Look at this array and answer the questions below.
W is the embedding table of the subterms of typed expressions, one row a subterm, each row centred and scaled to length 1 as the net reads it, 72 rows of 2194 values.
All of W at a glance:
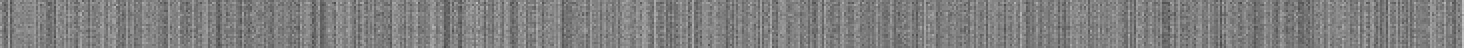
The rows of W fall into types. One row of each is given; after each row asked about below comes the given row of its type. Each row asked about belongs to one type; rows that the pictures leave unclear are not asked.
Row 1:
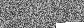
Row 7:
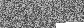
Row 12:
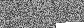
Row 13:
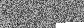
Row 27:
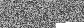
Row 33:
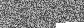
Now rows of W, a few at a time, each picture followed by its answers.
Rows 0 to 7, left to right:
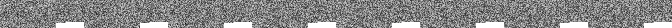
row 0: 27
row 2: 13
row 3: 33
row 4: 33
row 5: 33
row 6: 7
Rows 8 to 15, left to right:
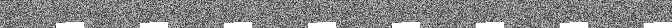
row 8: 12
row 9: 1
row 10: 13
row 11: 12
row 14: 33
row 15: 27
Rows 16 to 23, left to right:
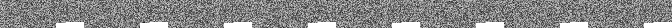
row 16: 12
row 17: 33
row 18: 13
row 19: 33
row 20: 13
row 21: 27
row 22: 27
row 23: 13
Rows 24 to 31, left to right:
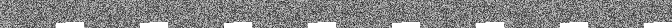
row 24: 13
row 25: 7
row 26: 33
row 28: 12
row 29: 33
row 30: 1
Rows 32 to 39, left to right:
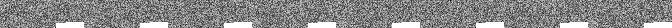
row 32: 27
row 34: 12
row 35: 1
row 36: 13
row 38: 7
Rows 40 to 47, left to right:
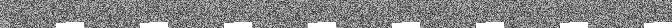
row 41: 7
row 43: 27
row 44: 7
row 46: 12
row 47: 33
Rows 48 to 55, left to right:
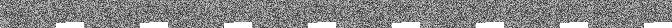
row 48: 1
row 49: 33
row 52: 27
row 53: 13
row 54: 13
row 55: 12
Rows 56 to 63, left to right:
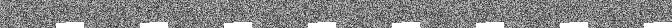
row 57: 7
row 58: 1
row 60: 33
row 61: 1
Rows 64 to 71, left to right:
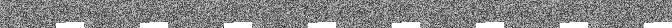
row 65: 1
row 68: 27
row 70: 27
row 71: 13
